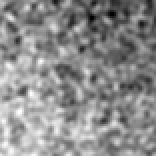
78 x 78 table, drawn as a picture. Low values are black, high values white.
There are no lone odd cells. Neither half mirrors the other. The field climbs toward the bottom left. There are no regular stripes. The ninth with the highest average is the bottom left. The ninth with the lowest average is the top right. The field is mottled with small blotches.
